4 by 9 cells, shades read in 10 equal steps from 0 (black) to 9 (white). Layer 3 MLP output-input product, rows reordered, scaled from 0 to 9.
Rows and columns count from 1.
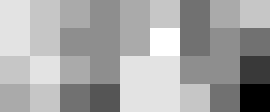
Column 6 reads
7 9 8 8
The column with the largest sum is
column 6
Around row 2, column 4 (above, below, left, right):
5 5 5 6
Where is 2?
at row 3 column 9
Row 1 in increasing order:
4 5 6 6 6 7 7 7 8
